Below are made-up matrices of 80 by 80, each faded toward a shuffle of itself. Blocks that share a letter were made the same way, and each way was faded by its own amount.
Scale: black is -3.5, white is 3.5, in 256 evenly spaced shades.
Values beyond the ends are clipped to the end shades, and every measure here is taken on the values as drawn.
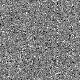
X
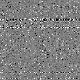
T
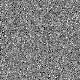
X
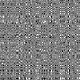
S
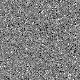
X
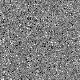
X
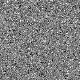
X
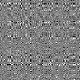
S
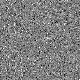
X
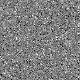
X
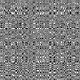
S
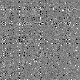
T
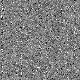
X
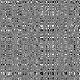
S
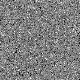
X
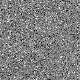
X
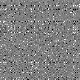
T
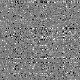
T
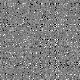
T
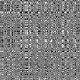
S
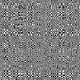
S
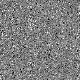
X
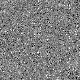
X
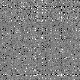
T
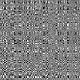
S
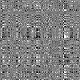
S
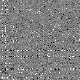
T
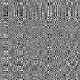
S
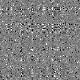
T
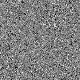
X
